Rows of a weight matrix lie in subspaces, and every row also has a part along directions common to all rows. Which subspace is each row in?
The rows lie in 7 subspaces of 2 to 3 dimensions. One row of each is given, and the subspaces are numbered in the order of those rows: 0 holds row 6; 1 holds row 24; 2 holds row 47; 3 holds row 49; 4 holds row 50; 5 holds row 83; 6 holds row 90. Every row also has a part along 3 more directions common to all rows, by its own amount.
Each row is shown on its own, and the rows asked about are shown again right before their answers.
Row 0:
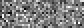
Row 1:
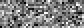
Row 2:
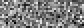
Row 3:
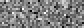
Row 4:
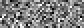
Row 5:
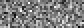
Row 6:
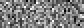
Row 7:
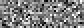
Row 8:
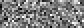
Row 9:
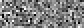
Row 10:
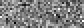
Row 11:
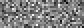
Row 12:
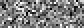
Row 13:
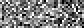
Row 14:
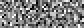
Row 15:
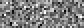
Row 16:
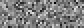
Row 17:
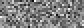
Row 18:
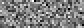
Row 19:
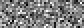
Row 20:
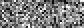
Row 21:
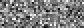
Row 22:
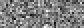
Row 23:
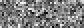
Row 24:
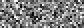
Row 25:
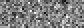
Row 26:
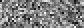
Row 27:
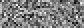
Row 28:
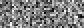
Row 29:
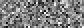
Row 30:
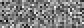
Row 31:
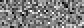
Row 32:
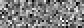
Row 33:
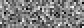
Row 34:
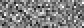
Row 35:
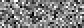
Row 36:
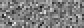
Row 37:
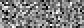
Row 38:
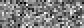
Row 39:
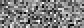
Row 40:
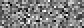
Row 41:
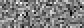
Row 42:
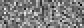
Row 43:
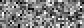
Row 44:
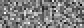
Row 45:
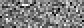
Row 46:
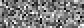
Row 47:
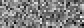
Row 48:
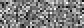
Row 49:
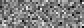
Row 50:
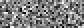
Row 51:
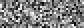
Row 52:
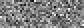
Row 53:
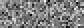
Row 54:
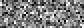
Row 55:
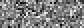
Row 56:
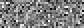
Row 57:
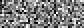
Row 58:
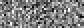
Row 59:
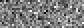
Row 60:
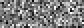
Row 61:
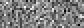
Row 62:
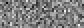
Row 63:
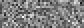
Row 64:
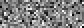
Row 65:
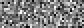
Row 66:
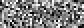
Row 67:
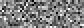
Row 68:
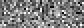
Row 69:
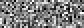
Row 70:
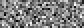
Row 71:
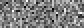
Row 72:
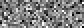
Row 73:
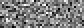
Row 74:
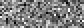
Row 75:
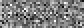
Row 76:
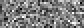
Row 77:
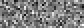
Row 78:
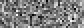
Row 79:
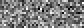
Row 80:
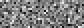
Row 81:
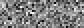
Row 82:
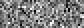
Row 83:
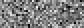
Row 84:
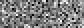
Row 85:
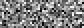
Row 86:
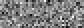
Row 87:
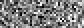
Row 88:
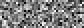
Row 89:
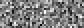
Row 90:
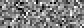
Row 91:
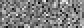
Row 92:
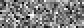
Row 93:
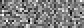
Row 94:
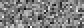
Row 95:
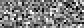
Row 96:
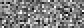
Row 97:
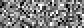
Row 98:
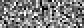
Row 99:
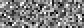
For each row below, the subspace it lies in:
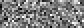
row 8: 1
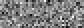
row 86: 6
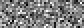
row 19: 1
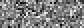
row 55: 6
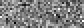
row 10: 2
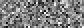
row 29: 4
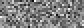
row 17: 2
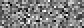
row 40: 5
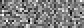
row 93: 5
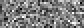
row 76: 1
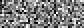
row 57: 5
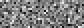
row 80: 4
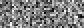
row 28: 0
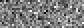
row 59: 4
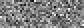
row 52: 2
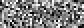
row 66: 2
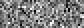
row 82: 0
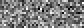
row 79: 3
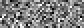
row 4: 1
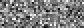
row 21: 1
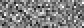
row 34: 1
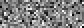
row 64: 3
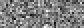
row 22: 1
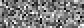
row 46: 2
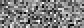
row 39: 5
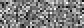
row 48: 5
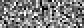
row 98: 3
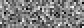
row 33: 3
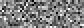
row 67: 2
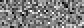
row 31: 4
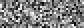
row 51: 1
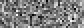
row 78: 4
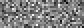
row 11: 4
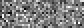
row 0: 5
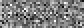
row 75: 5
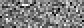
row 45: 2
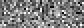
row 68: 3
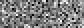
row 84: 4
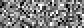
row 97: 0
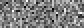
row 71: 0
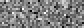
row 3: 4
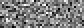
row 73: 2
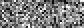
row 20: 5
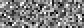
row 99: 0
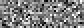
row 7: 3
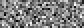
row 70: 1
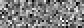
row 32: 6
